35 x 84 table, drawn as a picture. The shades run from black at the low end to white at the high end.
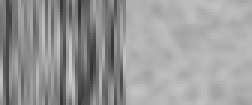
It is made of 1 by 2 panels. Panel 1,1: middling, streaked downward, strong in contrast. Panel 1,2: high, blotchy, faint in contrast.
